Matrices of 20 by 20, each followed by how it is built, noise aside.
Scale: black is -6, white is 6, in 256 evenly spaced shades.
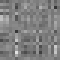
low rank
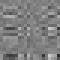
low rank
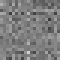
low rank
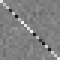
diagonal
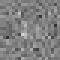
low rank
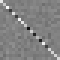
diagonal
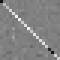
diagonal
